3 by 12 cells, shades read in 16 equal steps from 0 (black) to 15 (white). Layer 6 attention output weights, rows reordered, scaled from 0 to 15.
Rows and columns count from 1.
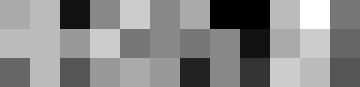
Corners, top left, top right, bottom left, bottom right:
10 7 6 5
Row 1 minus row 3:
4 0 -4 -1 2 -1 8 -8 -3 -1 4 2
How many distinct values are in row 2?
8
